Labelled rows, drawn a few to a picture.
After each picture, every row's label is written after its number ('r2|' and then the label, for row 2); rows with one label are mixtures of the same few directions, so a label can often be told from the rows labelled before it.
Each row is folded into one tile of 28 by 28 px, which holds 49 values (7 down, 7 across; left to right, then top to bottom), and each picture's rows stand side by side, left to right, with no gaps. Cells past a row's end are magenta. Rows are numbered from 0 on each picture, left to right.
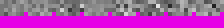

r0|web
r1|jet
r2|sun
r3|jet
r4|jet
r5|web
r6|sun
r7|web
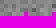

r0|jet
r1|sun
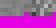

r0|sun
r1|web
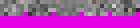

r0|web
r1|jet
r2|jet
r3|web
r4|sun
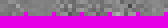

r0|web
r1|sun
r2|jet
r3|jet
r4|web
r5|sun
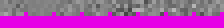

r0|web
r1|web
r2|web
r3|jet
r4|jet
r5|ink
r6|sun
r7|web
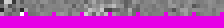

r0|ink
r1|jet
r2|web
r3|jet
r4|sun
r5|web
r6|sun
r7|sun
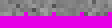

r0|web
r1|sun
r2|sun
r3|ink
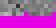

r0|web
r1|web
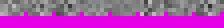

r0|jet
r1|jet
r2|jet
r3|jet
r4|jet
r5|ink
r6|sun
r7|jet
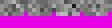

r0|web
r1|sun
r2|web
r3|jet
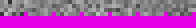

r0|ink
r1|sun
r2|web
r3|jet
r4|sun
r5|web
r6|jet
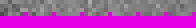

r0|jet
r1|web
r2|sun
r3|ink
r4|jet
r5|web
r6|jet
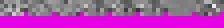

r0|jet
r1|web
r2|ink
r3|sun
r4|sun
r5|sun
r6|sun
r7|web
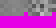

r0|sun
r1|jet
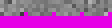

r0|ink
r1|jet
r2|web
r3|ink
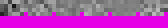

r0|jet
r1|web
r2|sun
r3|jet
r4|ink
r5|jet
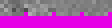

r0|sun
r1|jet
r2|web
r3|ink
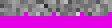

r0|sun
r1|web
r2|ink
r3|web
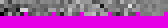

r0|jet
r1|jet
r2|web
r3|web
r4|web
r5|jet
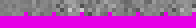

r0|jet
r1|ink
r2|sun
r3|web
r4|sun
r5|ink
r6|sun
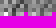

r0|web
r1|web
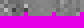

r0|sun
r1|sun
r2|ink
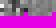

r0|sun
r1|ink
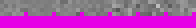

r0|jet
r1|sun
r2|ink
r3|jet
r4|sun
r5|web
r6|sun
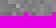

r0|web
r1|web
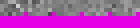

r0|web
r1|ink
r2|jet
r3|jet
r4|sun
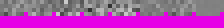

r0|web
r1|web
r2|ink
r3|sun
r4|jet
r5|web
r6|web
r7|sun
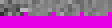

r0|jet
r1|ink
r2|web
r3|ink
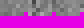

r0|web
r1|ink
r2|sun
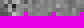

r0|jet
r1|ink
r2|sun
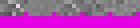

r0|web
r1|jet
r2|web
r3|jet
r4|ink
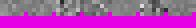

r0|jet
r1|web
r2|ink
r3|web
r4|jet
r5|sun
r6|jet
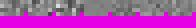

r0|sun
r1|ink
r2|sun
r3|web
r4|jet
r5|web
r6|ink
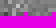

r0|web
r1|jet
